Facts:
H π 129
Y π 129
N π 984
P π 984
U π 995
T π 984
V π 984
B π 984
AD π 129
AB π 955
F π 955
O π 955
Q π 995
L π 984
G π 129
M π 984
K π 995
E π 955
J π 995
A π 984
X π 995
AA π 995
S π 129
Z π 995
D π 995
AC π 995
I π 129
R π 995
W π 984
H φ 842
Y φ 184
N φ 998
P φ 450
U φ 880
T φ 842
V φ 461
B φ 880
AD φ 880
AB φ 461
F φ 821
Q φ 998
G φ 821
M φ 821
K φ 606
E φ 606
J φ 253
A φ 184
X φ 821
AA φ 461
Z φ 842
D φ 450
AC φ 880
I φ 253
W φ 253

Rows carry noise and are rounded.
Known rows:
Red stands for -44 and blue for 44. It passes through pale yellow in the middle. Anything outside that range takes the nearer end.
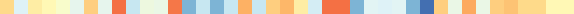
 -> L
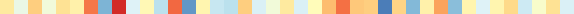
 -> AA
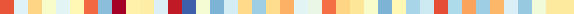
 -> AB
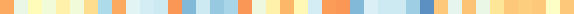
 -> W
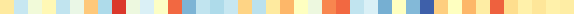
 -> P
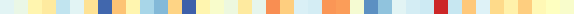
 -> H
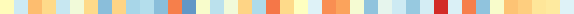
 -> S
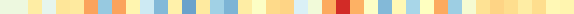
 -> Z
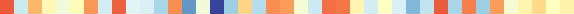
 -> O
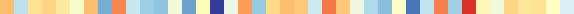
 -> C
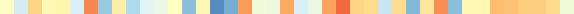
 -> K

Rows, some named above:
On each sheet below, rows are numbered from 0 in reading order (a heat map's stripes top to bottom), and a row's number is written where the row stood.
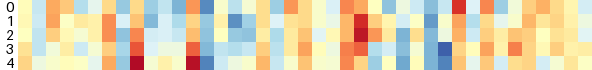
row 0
S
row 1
R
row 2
D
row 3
P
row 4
V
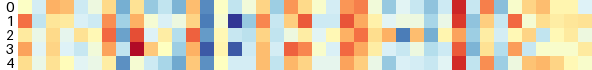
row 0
S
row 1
E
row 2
AA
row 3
F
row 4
I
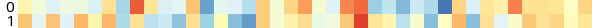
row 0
T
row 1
J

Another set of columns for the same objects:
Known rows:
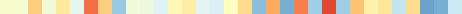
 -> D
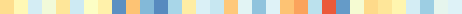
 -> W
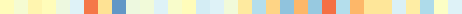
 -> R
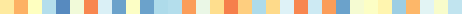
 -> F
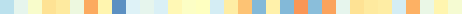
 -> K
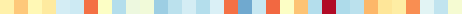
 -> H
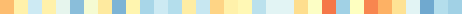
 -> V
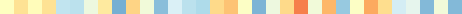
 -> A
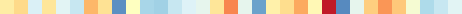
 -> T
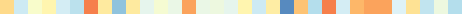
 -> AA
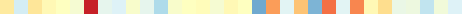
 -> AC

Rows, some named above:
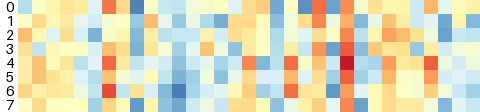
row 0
K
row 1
A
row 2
V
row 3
J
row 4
H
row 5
S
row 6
AD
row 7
L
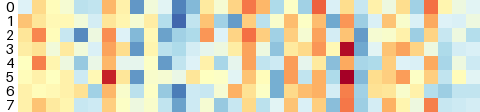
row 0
E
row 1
I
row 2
F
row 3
T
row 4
G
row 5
Z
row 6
B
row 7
S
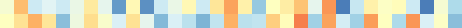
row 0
M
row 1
Y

